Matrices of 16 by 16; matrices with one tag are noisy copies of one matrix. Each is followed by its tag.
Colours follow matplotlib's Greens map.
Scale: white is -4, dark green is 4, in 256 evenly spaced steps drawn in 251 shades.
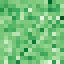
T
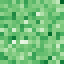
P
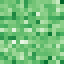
P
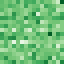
P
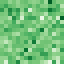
T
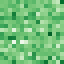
P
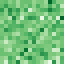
T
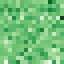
T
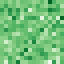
T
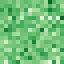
T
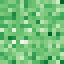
P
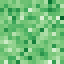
T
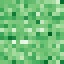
P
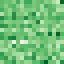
P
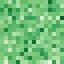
T
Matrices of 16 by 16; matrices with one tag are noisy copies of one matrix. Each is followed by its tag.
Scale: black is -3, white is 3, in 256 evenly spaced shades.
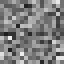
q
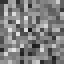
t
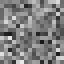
q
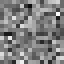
q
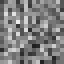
t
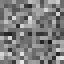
q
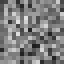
t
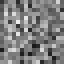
t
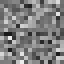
q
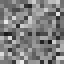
q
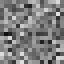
q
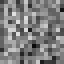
t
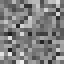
q
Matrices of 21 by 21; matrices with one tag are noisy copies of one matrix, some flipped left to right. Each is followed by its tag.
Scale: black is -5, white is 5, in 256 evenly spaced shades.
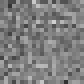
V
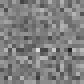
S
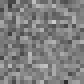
V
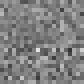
S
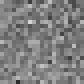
V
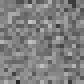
V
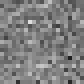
V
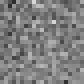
V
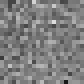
V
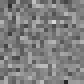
V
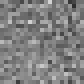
V
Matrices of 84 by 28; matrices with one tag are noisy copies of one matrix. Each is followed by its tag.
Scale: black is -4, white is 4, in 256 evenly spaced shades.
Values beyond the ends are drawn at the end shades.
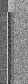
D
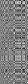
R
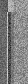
D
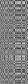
R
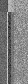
D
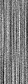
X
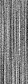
X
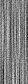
X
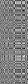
R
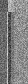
D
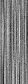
X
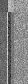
D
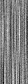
X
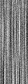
X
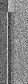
D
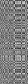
R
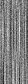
X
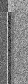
D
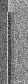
D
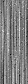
X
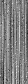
X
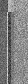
D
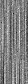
X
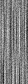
X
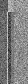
D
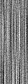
X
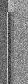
D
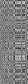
R
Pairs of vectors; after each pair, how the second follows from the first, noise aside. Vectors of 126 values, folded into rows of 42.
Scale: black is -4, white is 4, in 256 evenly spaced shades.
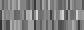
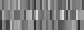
copied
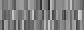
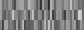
copied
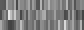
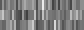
shuffled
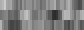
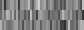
shuffled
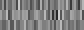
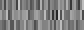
copied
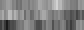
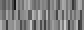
shuffled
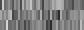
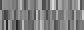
shuffled
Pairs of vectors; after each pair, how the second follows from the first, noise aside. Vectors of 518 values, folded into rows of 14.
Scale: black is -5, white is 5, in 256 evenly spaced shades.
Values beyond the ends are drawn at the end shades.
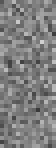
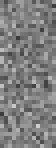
reversed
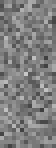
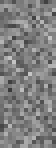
reversed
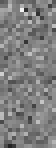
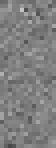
shrunk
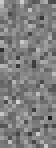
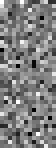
scaled up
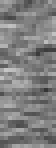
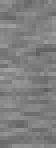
shrunk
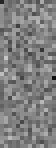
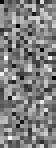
scaled up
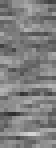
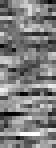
scaled up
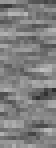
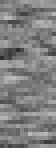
reversed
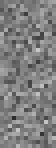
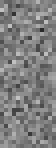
reversed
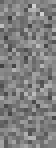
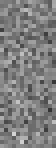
reversed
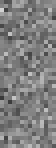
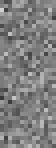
copied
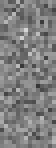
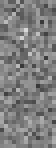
copied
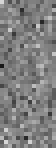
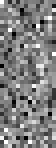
scaled up
